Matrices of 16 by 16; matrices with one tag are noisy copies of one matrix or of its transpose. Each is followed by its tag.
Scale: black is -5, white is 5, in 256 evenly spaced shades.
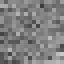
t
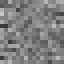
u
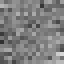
t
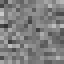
u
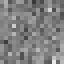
t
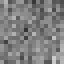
t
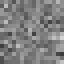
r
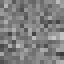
r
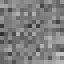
t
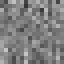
u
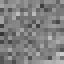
t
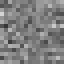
u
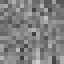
r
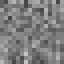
u
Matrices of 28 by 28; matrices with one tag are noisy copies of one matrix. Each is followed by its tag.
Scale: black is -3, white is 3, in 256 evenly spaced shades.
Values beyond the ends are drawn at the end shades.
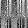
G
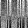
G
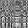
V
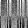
G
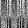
G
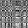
V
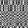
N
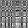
V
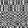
N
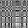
V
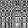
V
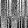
G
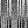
G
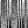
G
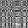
V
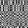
N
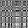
V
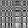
V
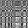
V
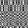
N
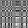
V
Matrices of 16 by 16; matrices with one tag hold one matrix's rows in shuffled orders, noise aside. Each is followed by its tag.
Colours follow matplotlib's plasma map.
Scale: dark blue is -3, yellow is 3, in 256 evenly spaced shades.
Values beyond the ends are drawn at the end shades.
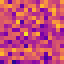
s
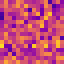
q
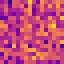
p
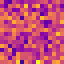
s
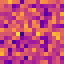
s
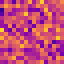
q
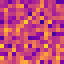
q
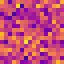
s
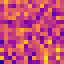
q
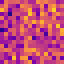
p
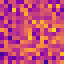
p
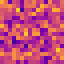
s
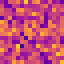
s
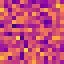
s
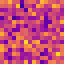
s
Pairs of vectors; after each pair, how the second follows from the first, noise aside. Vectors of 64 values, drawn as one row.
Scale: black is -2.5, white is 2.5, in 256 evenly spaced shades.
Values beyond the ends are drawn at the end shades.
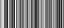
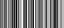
wrapped around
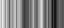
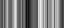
wrapped around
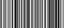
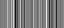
partly zeroed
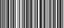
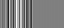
partly zeroed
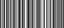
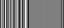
partly zeroed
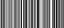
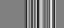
partly zeroed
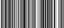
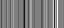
partly zeroed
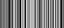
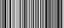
wrapped around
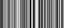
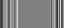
partly zeroed
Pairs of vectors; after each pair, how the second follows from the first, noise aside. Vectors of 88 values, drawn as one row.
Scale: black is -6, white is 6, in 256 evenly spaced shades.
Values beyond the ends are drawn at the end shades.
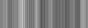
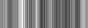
scaled up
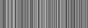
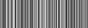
scaled up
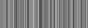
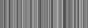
wrapped around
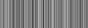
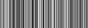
scaled up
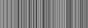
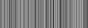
wrapped around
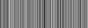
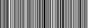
scaled up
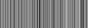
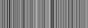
wrapped around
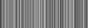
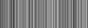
wrapped around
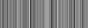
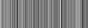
wrapped around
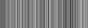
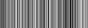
scaled up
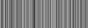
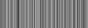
wrapped around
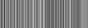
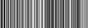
scaled up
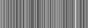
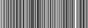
scaled up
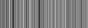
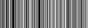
scaled up
